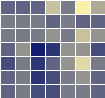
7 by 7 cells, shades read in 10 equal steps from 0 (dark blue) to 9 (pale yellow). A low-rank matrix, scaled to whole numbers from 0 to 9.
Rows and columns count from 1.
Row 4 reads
3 5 0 1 5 5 2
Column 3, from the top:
3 4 4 0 1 1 2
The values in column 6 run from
3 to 9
